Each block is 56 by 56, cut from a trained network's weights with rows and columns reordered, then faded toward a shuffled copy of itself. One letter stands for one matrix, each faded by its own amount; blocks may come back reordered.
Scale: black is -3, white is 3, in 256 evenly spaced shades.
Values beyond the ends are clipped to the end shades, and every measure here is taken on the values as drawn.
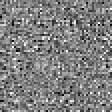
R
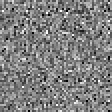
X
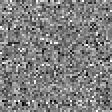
R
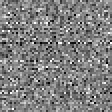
R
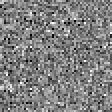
X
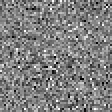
X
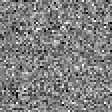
X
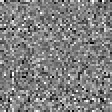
X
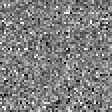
X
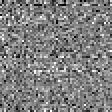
R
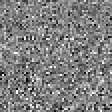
R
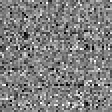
R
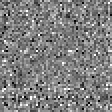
X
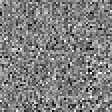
X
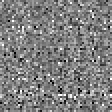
X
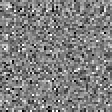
R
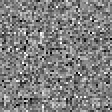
X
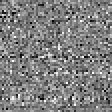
R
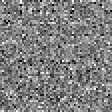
X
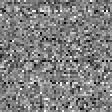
R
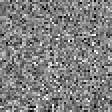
X
